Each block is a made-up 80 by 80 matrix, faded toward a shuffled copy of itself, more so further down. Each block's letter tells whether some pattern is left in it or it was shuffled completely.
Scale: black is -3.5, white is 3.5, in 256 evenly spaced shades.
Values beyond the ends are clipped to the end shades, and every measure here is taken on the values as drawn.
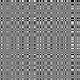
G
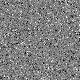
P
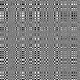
G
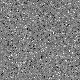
P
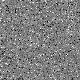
P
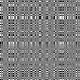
G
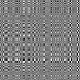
G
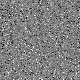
P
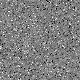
P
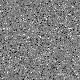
P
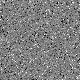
P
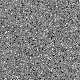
P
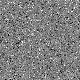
P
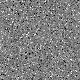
P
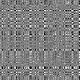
G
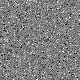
P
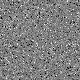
P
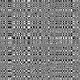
G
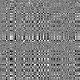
G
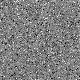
P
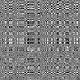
G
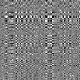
G
